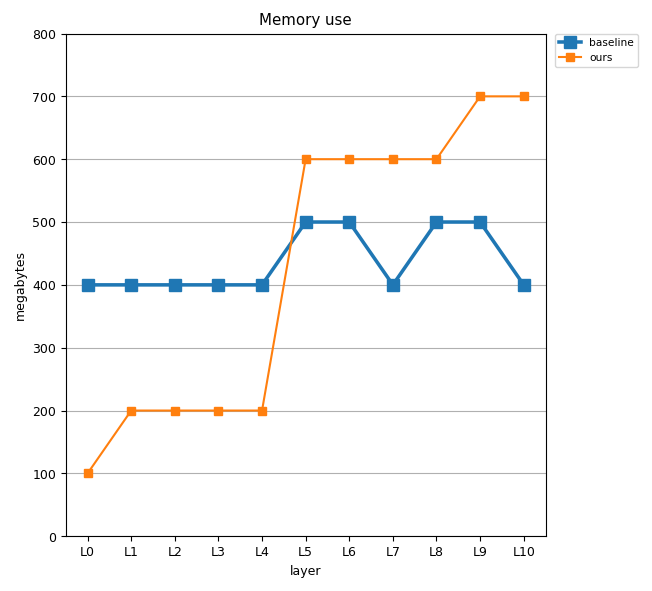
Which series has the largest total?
baseline
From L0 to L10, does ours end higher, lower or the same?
higher
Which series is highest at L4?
baseline
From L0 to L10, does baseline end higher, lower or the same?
the same
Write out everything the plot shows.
Title: Memory use
x-axis: layer, ticks L0 L1 L2 L3 L4 L5 L6 L7 L8 L9 L10
y-axis: megabytes, ticks 0 100 200 300 400 500 600 700 800
Legend: baseline, ours
Values:
baseline: 400 400 400 400 400 500 500 400 500 500 400
ours: 100 200 200 200 200 600 600 600 600 700 700
